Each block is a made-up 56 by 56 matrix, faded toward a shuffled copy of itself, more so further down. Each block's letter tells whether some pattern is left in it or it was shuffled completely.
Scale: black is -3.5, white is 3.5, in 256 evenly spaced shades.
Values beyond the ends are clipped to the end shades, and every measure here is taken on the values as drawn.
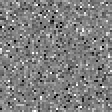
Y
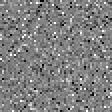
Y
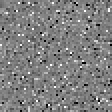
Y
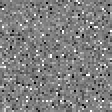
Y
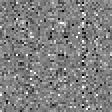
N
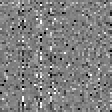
N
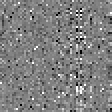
N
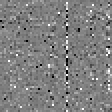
N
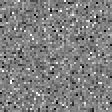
Y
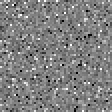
Y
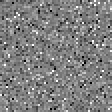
Y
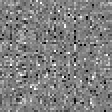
N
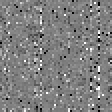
N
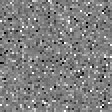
Y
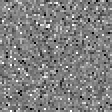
Y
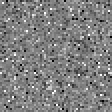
Y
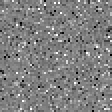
Y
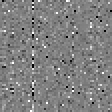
N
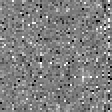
N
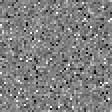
Y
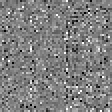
N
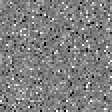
Y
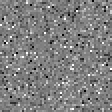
Y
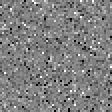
Y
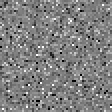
Y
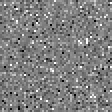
Y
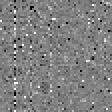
N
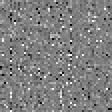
N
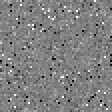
Y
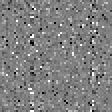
N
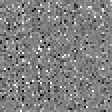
N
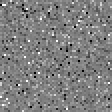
Y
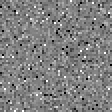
Y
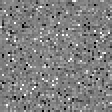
Y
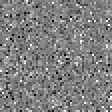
N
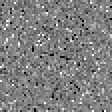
Y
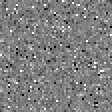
Y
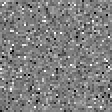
Y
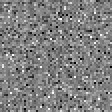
N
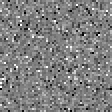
Y
